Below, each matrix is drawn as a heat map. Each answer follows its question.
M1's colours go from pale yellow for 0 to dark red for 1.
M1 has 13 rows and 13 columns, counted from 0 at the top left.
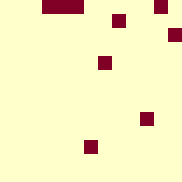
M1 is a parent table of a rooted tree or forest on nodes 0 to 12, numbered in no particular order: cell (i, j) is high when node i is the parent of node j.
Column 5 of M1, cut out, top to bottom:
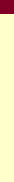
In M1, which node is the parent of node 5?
0
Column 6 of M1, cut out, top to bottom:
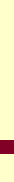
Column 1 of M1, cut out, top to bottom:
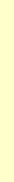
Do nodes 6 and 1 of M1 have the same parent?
no
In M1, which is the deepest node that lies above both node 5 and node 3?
0
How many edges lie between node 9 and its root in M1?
0
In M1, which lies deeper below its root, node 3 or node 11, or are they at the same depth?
the same depth
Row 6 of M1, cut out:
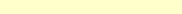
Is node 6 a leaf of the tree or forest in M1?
yes
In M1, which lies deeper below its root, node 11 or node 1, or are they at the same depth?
node 11
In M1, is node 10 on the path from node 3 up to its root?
no
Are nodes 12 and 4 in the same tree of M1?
no
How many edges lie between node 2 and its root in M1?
0
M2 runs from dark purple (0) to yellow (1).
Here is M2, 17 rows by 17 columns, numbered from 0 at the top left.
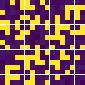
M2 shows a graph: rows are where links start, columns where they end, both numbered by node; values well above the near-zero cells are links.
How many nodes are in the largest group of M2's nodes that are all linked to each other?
4
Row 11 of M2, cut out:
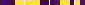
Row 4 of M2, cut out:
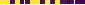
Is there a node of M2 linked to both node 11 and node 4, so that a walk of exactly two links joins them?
yes
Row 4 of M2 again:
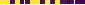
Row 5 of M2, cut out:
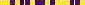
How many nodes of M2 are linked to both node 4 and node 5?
6
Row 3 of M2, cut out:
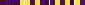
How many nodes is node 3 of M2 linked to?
6
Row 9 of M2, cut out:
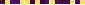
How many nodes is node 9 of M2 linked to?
7
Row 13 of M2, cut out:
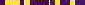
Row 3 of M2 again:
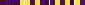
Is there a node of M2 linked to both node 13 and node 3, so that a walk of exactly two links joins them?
yes
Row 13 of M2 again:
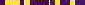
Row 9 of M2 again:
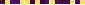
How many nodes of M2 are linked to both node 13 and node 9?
3
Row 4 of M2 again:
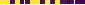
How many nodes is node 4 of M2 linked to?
7
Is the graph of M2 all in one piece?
yes
